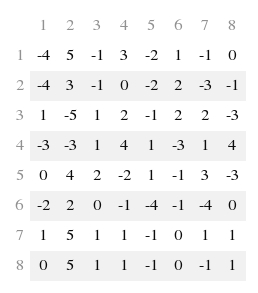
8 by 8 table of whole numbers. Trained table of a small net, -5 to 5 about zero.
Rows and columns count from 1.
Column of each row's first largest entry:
2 2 4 4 2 2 2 2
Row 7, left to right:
1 5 1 1 -1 0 1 1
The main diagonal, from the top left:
-4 3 1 4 1 -1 1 1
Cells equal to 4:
3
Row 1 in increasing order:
-4 -2 -1 -1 0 1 3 5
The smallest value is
-5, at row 3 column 2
